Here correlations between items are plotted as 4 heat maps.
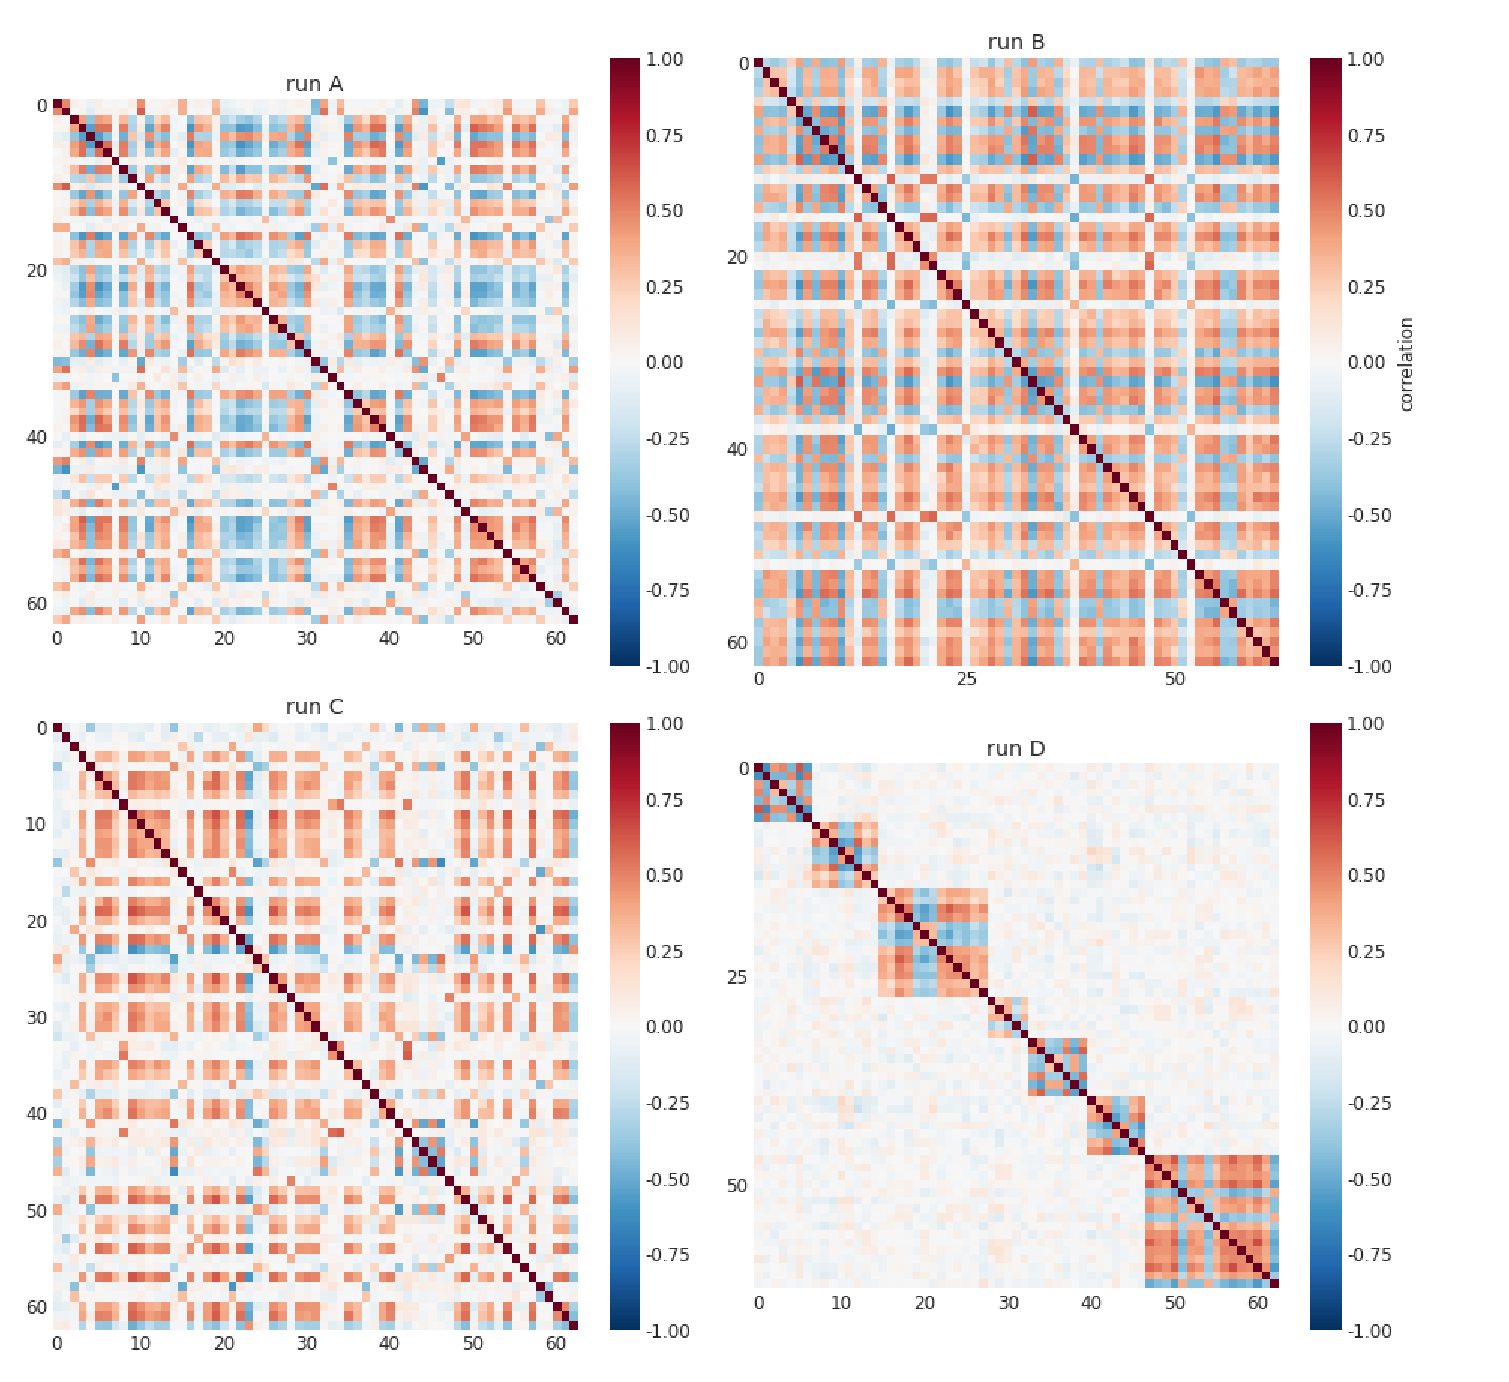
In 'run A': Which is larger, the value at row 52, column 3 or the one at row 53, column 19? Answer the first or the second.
the first
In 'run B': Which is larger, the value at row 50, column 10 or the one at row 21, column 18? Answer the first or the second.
the second
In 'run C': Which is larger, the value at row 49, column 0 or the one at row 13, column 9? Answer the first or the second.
the second
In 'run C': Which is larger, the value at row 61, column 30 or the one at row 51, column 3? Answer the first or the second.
the first
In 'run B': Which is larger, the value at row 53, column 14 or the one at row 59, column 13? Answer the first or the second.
the first
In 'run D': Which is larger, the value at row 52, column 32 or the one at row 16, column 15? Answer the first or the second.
the second
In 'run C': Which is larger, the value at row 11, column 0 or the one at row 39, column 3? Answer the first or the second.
the second
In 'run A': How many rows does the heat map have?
63
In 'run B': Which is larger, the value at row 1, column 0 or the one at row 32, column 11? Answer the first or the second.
the second
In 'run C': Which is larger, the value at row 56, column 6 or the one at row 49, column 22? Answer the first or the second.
the second
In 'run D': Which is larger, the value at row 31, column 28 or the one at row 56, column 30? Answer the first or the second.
the second
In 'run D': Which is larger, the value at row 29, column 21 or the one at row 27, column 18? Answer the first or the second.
the second
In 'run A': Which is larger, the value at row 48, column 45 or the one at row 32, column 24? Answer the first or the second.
the first
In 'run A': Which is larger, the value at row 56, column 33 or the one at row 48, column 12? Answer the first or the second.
the second
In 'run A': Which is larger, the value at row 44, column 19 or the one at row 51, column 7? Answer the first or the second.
the second
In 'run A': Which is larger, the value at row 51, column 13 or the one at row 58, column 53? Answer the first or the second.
the first
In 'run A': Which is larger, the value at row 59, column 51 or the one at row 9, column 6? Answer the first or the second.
the first
